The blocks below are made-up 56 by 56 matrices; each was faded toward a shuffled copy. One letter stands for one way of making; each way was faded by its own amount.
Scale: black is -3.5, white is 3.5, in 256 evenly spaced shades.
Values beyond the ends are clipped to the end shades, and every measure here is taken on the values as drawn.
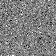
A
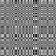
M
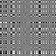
M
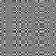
M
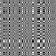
M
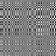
M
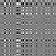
M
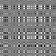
M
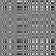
M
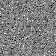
A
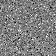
A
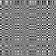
M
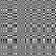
M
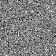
A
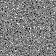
A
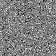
A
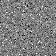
A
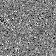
A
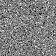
A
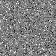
A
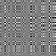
M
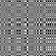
M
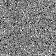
A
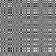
M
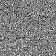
A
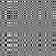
M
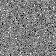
A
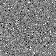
A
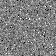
A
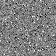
A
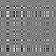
M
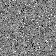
A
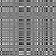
M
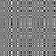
M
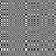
M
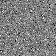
A
